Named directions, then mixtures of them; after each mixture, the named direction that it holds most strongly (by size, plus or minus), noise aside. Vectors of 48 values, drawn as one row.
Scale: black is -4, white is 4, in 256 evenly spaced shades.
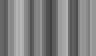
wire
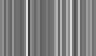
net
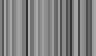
net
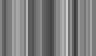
wire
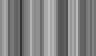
wire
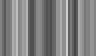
wire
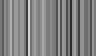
net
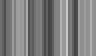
wire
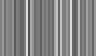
net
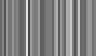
net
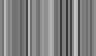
net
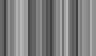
wire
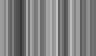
wire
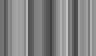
wire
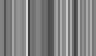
net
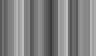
wire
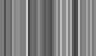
net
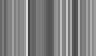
net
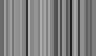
net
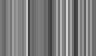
net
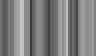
wire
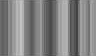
wire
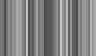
wire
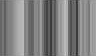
wire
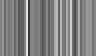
net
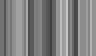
wire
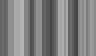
wire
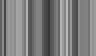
wire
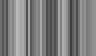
wire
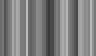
wire
